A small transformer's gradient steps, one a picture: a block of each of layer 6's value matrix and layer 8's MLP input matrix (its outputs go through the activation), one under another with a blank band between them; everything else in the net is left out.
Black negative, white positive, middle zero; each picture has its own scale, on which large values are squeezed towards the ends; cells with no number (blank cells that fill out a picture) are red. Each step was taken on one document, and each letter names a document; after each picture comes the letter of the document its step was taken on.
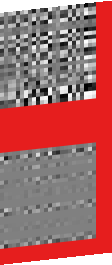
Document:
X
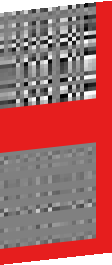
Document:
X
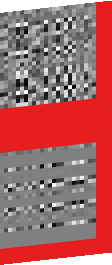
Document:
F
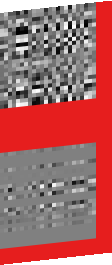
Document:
F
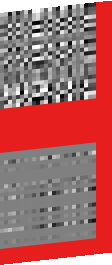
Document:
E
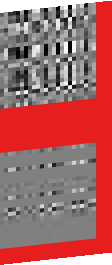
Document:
F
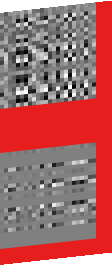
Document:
F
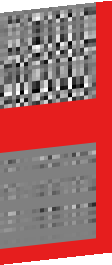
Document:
E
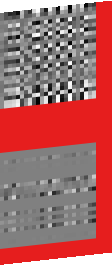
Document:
E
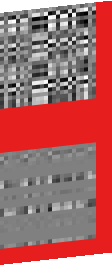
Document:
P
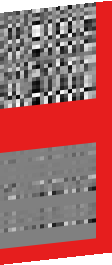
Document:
E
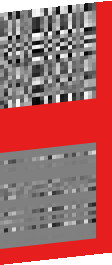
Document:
E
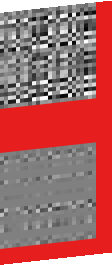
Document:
X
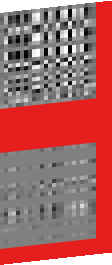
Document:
F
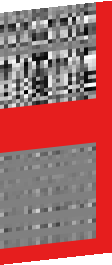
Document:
X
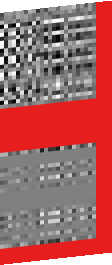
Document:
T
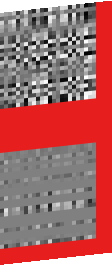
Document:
X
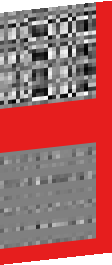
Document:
X
